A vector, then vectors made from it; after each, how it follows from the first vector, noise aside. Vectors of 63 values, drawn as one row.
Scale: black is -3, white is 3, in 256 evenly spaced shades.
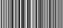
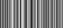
negated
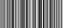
reversed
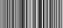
reversed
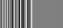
partly zeroed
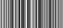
copied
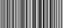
reversed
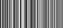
negated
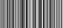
reversed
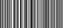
negated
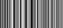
negated
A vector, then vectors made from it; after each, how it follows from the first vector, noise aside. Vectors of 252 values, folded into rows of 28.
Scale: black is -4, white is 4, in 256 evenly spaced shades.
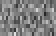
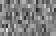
wrapped around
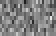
wrapped around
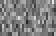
wrapped around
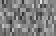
reversed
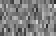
wrapped around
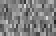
wrapped around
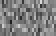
reversed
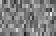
wrapped around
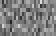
reversed
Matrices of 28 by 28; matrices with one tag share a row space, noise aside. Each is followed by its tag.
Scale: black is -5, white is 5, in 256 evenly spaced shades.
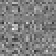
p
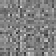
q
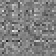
p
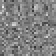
p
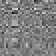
p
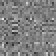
p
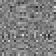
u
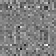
q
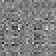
p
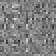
p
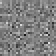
q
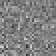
p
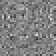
u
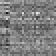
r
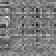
r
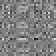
u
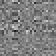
p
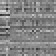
r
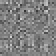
q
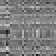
r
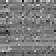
r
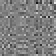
u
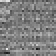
r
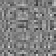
u
